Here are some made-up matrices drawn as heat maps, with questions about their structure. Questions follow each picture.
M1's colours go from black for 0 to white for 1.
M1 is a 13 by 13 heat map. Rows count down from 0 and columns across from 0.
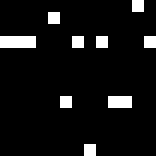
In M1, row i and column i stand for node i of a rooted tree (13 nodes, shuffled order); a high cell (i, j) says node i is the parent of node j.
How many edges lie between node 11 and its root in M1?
2
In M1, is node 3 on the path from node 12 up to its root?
yes
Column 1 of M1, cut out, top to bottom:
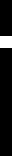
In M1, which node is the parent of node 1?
3
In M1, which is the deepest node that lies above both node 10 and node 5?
8
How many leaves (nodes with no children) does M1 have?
8
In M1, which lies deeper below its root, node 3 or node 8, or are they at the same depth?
node 8
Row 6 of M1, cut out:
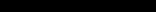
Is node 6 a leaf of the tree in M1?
yes
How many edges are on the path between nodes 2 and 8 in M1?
2
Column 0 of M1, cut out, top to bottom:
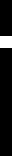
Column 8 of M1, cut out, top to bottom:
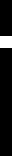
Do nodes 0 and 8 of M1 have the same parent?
yes
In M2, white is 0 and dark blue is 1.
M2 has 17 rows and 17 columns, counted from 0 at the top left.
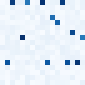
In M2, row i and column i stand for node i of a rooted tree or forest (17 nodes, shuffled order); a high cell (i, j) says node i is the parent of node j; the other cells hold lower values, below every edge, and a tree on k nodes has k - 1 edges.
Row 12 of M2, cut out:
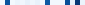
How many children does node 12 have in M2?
4
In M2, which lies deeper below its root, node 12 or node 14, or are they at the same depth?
the same depth
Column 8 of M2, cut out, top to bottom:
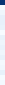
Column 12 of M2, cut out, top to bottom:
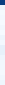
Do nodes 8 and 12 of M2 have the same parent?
yes
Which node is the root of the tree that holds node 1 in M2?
0
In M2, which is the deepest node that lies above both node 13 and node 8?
0
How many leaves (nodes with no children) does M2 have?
11
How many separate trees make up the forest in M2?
4
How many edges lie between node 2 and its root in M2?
1
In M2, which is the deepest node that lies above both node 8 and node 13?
0
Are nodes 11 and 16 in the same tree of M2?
yes
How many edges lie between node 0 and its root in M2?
0
